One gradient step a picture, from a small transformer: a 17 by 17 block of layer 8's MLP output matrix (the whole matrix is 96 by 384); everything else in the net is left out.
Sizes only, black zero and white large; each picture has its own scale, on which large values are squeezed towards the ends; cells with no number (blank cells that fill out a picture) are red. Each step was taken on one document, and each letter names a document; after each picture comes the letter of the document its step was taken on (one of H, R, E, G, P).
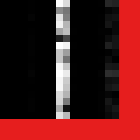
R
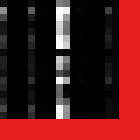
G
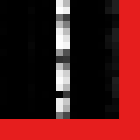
R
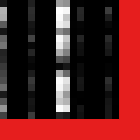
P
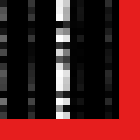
P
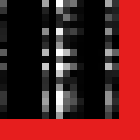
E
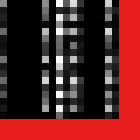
E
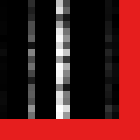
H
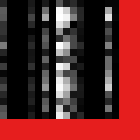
P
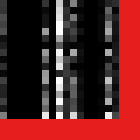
E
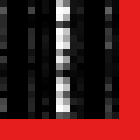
P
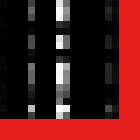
H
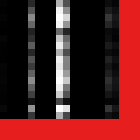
H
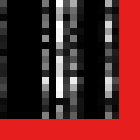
E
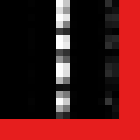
R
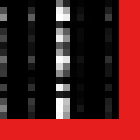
P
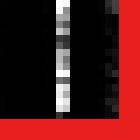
R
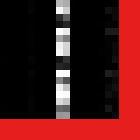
R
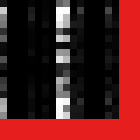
P
